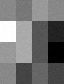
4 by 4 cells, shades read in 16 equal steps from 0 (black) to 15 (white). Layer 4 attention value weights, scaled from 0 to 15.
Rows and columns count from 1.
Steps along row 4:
down up down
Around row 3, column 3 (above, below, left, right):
5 6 10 0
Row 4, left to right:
8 4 6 4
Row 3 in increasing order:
0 5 9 10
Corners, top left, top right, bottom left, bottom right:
8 8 8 4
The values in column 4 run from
0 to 8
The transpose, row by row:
8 15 9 8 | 7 10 10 4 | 9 5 5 6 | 8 2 0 4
